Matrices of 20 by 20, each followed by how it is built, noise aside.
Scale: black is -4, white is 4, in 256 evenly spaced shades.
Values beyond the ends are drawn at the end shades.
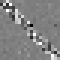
banded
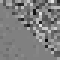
upper triangular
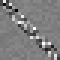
banded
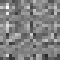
low rank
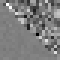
upper triangular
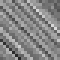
Toeplitz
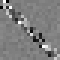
banded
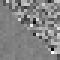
upper triangular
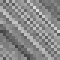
Toeplitz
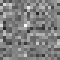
low rank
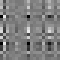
low rank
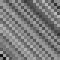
Toeplitz
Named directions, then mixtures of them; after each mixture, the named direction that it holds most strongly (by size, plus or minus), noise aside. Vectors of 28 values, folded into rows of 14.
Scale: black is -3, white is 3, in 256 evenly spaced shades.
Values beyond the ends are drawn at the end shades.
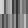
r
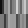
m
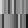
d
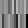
d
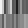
r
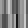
r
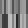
r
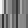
r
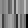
d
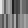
r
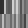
r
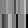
m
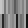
d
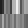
r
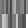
m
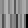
d
